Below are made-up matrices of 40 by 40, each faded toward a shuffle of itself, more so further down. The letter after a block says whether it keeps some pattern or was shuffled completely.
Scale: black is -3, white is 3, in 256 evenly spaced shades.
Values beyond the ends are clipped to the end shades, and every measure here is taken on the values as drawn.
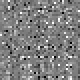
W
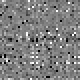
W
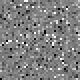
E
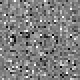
W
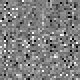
W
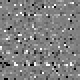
W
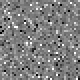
E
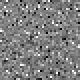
E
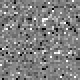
W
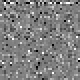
W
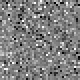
E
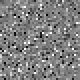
E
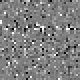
W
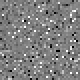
E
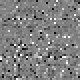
W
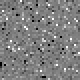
E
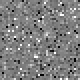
E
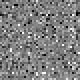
W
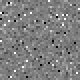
E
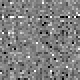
W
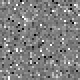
E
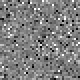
E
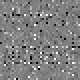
W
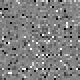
W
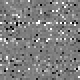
W
